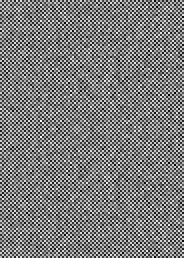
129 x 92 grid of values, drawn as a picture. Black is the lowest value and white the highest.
Mirror symmetry: top to bottom. Grain: checkered. Seam: none. Histogram: two levels. Odd rows or columns: none.
